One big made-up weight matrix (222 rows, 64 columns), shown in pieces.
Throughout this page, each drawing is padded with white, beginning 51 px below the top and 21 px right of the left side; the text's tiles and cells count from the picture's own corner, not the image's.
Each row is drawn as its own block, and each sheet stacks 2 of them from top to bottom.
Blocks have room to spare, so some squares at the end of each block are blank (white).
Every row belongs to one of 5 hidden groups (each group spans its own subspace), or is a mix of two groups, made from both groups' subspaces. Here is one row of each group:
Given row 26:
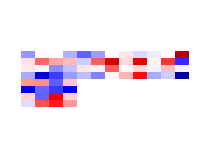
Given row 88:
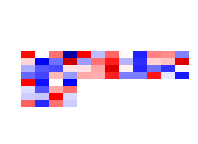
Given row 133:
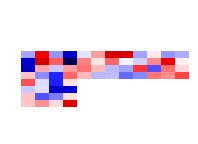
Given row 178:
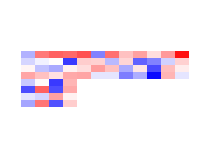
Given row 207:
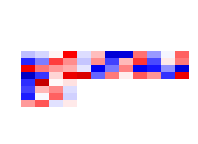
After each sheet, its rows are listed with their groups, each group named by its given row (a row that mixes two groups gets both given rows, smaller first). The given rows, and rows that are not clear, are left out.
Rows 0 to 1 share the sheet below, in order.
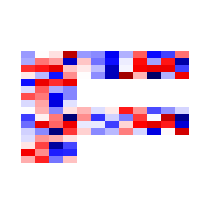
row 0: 88
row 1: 88 and 133
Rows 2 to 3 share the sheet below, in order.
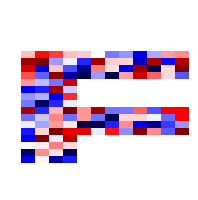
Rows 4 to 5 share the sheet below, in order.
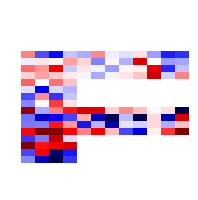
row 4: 178
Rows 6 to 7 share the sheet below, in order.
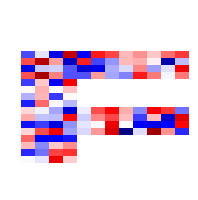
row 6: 88 and 207
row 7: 88
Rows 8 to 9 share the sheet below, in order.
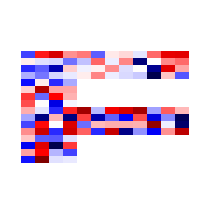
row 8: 178
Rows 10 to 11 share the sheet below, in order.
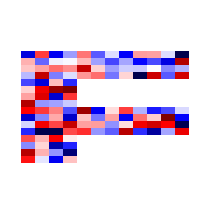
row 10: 26
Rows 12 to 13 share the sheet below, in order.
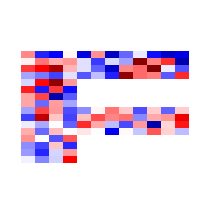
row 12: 88 and 178
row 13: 133
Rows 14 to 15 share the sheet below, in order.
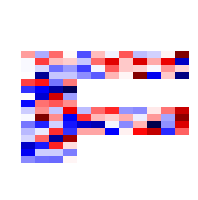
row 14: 26
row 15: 133 and 207
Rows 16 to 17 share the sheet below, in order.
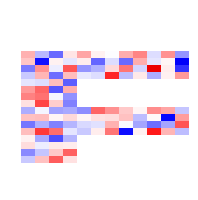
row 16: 133
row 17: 88
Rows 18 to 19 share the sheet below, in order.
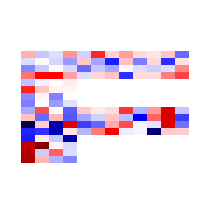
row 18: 26 and 88
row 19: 133 and 178
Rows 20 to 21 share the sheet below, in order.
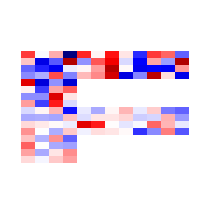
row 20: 88
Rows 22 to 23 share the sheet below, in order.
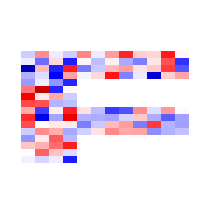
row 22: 133 and 178
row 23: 133
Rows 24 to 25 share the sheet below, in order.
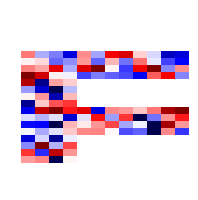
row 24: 178 and 207
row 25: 178
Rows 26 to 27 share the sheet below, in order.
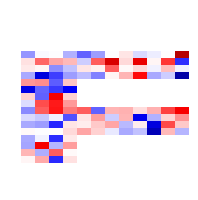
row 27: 178
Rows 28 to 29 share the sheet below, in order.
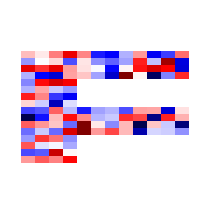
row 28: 88
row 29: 207
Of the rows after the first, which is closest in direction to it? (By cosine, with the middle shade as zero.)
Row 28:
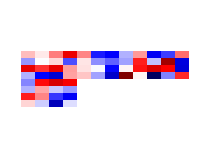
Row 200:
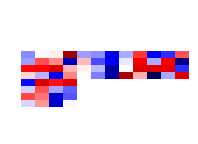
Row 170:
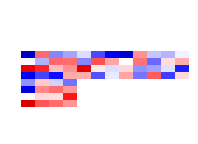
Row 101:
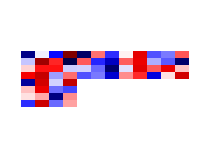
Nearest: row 200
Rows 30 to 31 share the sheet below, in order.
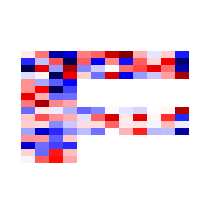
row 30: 133
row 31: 26
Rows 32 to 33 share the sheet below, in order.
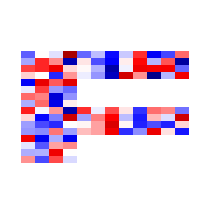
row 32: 88
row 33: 88
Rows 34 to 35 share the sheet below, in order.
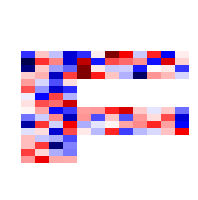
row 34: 133 and 207
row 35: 133
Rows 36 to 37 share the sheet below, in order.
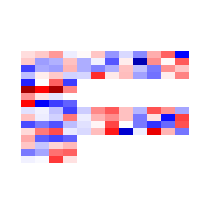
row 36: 26 and 178
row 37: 88
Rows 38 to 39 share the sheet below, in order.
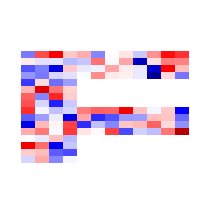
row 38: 178
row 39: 26 and 133
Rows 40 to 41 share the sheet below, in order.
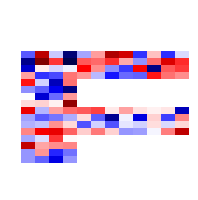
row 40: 133
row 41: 26
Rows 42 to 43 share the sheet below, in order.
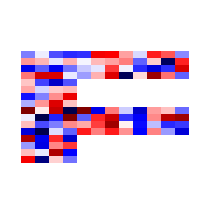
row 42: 88
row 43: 88
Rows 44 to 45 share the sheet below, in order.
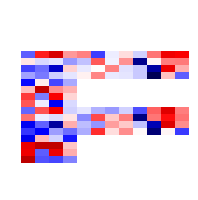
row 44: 178
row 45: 178
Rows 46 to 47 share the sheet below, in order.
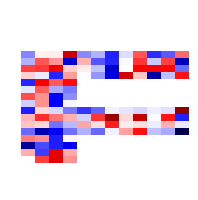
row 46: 88
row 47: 26
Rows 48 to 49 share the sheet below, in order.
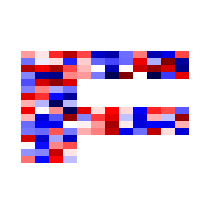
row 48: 88
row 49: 88
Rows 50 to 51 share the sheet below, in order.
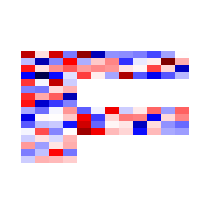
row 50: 88
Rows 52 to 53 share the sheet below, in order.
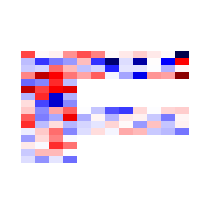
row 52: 26
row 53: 133
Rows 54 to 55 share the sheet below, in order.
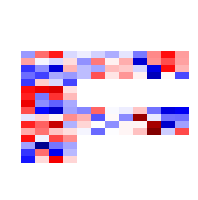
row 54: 178
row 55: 178
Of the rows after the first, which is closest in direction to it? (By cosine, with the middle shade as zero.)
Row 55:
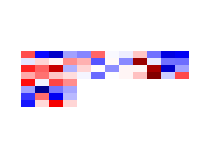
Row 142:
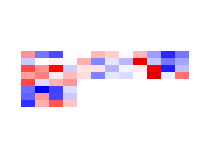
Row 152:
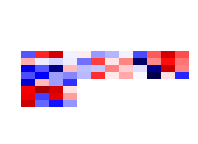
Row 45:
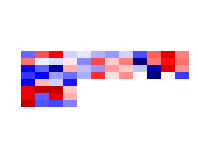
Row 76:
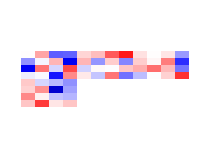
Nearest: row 142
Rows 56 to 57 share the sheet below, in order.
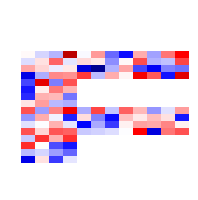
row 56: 207
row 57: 26 and 88
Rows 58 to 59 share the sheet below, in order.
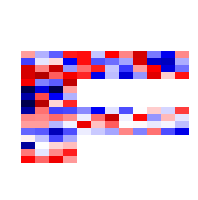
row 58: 178
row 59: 26
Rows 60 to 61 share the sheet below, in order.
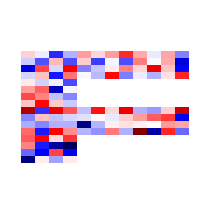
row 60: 133
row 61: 26
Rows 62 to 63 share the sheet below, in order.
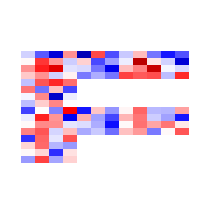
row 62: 88 and 178
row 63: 88
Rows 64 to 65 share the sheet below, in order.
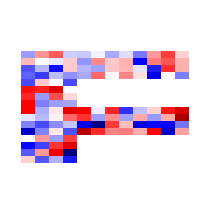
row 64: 178
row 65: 88 and 207
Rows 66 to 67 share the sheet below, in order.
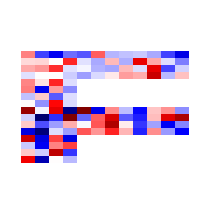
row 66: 178
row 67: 88
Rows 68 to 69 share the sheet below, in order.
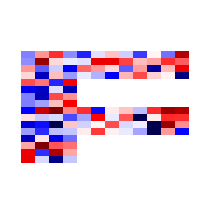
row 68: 26 and 133
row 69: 178
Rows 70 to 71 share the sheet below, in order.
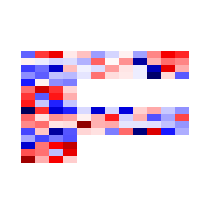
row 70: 178
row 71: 26
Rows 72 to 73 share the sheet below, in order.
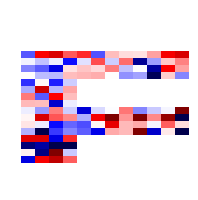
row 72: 178
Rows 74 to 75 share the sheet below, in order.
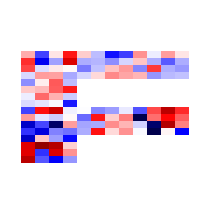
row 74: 133
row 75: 178
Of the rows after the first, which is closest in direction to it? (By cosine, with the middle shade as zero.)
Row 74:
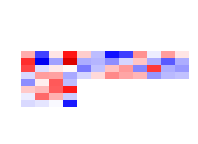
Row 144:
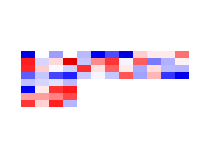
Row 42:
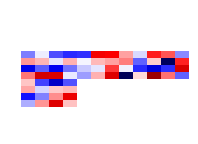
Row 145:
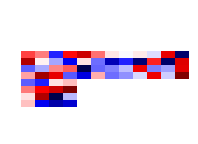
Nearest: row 144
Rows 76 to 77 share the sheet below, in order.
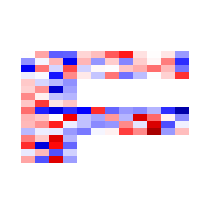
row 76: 133
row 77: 178
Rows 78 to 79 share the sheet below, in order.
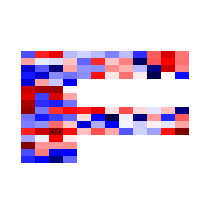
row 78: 178
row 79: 26
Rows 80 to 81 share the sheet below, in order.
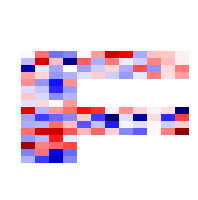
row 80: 133 and 207
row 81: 26
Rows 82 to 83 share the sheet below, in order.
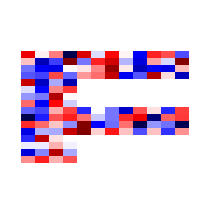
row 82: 88
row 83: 207
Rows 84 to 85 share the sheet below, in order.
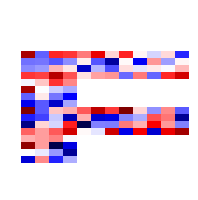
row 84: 26
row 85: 26 and 133
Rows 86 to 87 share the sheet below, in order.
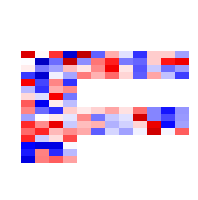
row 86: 88
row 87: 178
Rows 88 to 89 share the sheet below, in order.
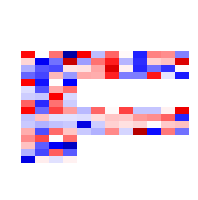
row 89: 26
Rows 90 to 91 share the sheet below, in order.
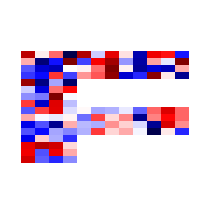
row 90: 88
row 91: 178
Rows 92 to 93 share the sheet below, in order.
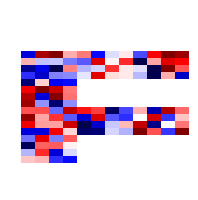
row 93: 207
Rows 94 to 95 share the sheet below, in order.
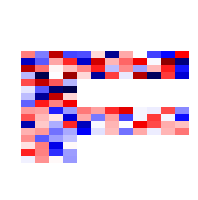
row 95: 133 and 207
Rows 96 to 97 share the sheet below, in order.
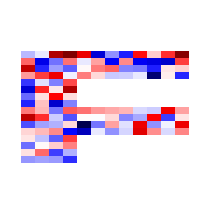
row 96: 133 and 178
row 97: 207
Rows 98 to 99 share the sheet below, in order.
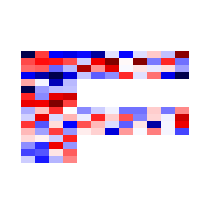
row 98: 26
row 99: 133
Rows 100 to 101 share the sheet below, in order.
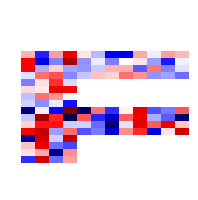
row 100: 133
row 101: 88
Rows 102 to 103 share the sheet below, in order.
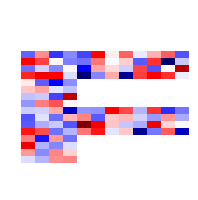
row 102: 88 and 207
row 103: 207
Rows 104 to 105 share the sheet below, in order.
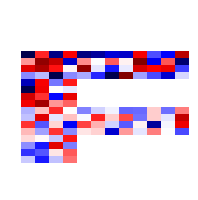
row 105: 133
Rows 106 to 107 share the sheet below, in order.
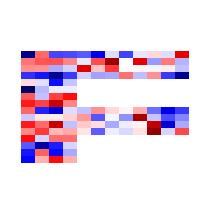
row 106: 26
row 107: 178
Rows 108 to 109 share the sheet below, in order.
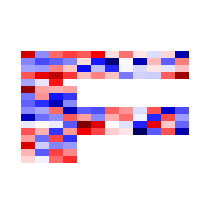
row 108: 26
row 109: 207
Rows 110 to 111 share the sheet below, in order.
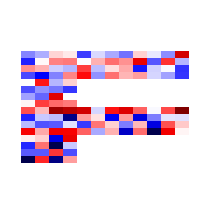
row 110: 26 and 207
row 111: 26 and 178
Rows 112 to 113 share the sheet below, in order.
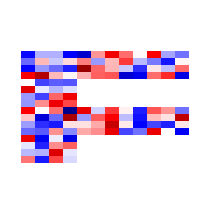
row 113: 88
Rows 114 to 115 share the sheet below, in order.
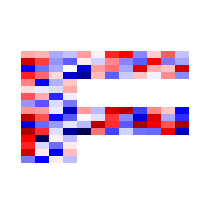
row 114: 207
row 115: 207
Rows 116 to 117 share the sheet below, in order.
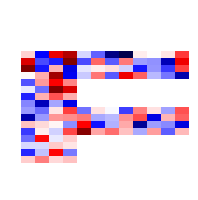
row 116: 133
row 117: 207
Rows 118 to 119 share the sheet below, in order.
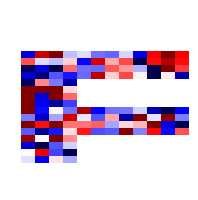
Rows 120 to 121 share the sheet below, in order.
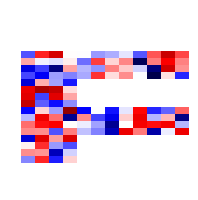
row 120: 178
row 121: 88
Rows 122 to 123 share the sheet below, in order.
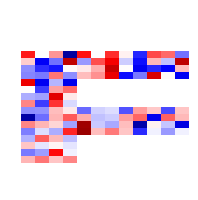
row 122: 88
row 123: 207
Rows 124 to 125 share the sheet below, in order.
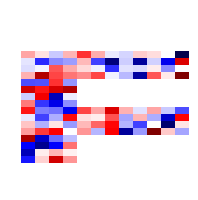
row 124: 26
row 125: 88 and 178
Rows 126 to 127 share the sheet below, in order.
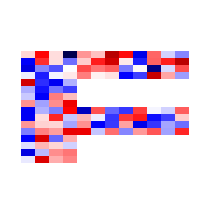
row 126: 88 and 133
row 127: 88 and 207
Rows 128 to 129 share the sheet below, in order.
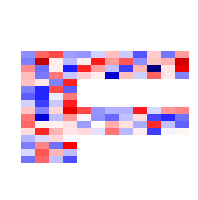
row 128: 133
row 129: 133 and 178
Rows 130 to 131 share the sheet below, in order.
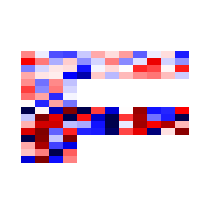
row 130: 178 and 207
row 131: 88
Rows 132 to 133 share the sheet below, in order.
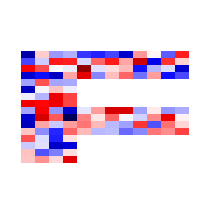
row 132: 26 and 207
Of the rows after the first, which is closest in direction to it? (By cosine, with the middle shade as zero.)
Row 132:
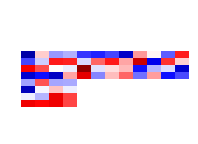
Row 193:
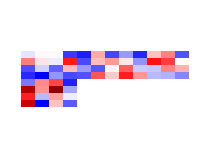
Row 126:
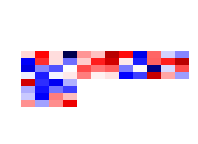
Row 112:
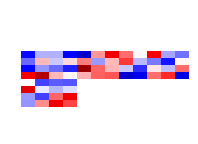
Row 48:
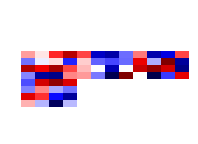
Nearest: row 48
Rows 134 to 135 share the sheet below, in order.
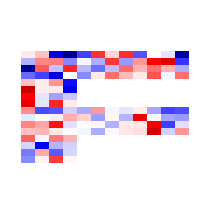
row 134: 133 and 178
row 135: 178
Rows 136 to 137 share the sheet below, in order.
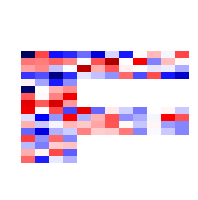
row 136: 26
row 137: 88
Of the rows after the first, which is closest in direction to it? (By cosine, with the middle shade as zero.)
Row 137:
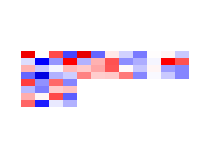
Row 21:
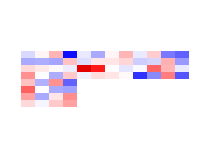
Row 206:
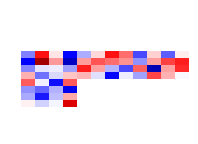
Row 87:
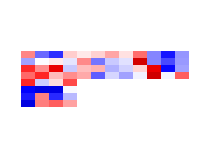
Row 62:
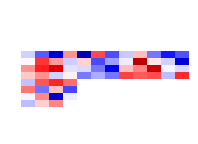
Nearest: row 21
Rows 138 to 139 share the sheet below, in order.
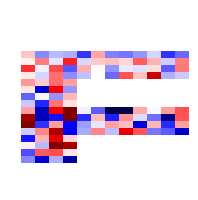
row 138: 133 and 178
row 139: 133
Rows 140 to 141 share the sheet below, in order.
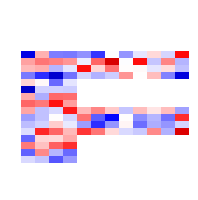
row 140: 26
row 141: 26 and 207
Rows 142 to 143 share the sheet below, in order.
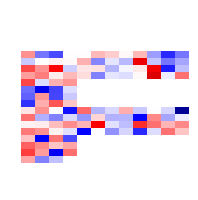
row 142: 178
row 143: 26 and 207
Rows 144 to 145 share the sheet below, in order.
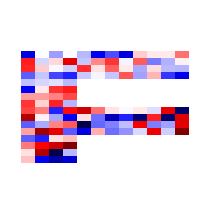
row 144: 26 and 133
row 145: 26 and 207
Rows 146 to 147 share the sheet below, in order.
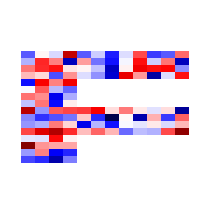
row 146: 88
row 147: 26
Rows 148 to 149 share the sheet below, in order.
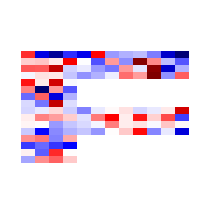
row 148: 178
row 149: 26
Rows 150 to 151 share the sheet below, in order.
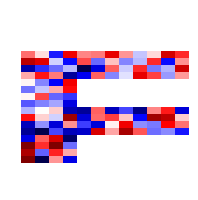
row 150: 207
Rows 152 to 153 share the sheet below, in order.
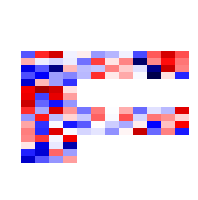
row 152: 178
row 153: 26 and 133
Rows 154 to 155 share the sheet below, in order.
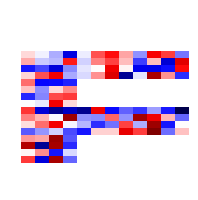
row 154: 88
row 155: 178
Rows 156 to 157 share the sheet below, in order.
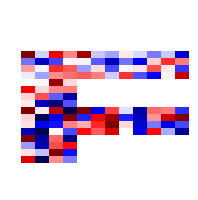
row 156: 26 and 88
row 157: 88
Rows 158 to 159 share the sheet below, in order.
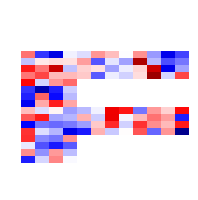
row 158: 178
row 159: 26 and 207
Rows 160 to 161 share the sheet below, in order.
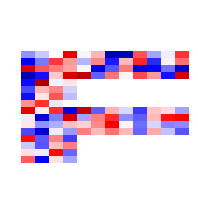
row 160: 207
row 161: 88
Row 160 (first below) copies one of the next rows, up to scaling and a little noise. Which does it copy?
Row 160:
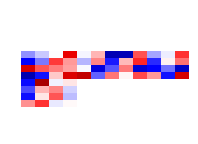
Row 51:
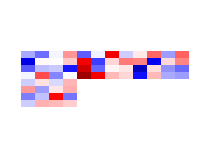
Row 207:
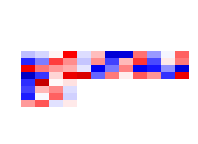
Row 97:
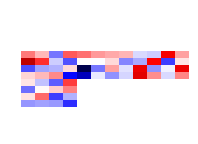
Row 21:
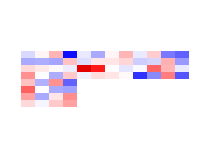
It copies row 207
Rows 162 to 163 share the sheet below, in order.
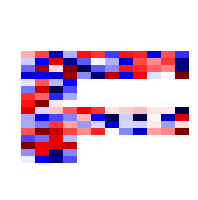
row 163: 26
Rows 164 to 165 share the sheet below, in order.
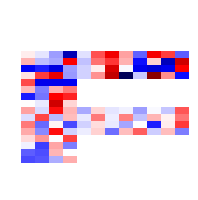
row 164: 88
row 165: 26 and 133
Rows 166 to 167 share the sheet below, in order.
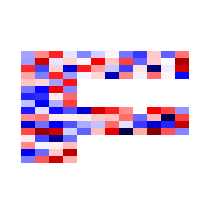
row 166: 133
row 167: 88
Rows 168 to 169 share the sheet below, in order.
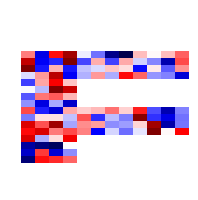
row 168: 133
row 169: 178
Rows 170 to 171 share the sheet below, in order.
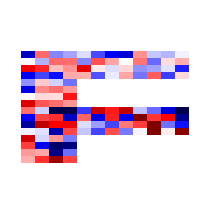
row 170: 26 and 207
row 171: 133 and 178
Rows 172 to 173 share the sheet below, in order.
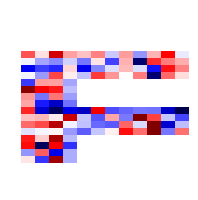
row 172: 26 and 178
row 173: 178
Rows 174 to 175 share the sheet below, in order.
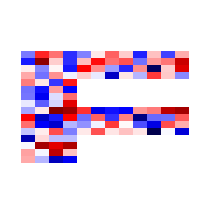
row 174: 133
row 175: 133 and 178
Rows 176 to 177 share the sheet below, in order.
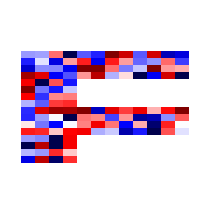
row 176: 207
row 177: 178
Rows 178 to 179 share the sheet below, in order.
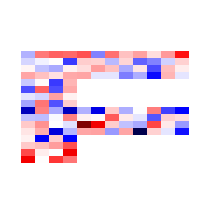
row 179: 26 and 207
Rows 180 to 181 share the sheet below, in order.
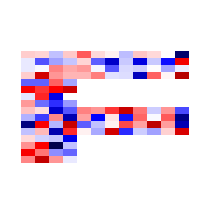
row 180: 26
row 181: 133
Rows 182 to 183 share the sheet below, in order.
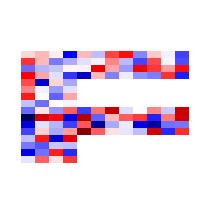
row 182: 207
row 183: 133 and 207
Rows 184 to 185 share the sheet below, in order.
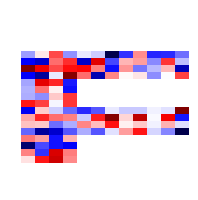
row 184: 207
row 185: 26
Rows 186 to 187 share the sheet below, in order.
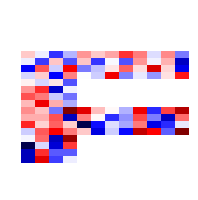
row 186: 133
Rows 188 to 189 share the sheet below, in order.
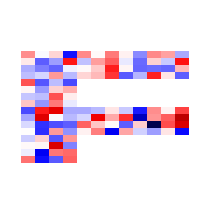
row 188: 88
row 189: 133 and 178
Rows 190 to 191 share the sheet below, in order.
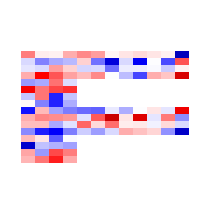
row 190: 26
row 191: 26
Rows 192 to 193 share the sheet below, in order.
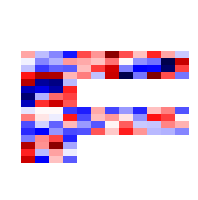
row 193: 178
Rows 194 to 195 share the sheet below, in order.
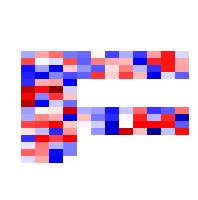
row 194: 178
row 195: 88
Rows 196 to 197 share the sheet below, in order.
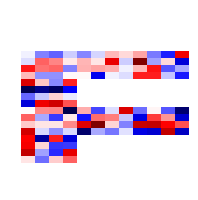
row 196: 26 and 178
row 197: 207
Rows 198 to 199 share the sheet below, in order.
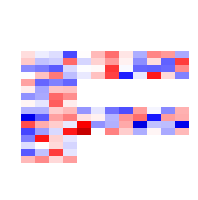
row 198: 88
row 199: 207
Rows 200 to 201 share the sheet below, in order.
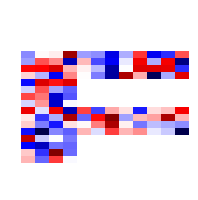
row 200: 88
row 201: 26 and 88
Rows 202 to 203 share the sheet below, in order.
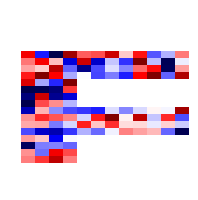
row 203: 26
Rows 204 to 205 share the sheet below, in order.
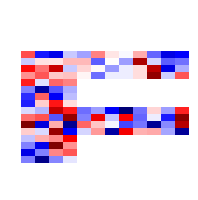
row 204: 178
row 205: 133
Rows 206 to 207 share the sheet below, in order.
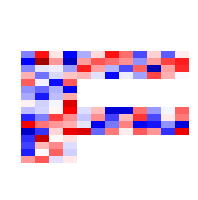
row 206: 133
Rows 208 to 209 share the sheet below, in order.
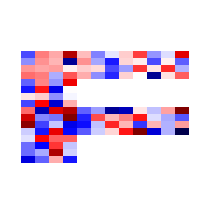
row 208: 88 and 178
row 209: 26 and 133
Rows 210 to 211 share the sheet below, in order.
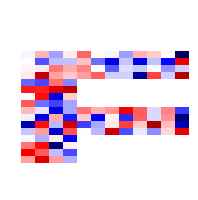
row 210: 26
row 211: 133
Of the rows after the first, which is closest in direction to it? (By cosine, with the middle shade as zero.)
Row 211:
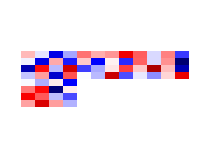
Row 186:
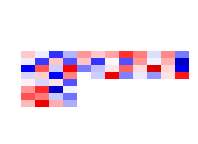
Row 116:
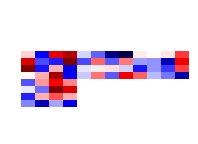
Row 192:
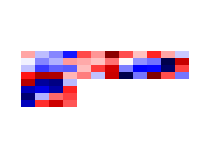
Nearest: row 186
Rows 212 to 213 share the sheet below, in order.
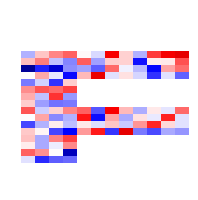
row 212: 178 and 207
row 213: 88 and 207
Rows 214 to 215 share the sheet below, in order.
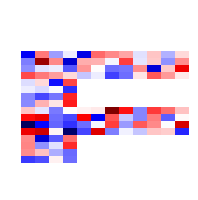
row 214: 88 and 133
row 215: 207
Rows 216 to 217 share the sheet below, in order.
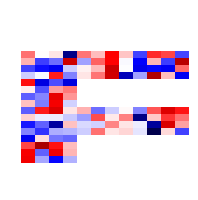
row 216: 88
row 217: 178
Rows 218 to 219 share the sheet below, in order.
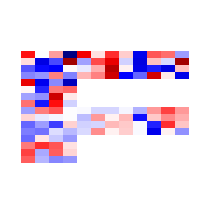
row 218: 88
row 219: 178
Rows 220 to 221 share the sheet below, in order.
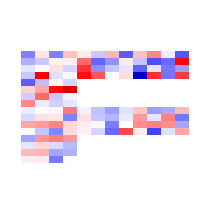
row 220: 26 and 207
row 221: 88
